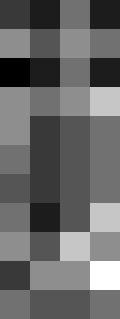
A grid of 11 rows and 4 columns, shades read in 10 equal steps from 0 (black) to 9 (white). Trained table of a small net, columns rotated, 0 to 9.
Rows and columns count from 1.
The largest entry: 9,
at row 10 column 4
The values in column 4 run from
1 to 9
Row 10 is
2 5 5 9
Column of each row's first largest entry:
3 1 3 4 1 1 4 4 3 4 1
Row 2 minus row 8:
1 2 2 -3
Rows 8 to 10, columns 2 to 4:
1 3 7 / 3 7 5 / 5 5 9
